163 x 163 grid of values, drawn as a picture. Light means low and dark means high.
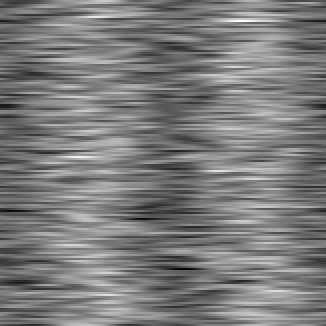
Histogram: bell-shaped. Stripes: upright, repeating 2 times. Slope: none. Grain: streaks across.
